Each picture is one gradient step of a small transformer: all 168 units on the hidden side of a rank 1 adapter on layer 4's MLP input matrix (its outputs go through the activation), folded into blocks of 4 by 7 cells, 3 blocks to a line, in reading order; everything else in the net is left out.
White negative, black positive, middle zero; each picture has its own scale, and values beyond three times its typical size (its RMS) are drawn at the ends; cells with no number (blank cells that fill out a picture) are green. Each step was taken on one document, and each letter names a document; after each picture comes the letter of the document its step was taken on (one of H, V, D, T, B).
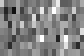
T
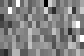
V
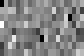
T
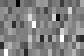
V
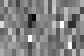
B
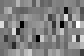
B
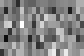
B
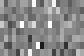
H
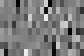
V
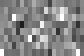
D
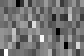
T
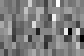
V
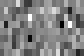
B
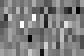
B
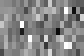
D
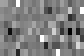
V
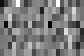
T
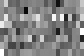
T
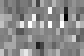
H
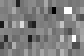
B
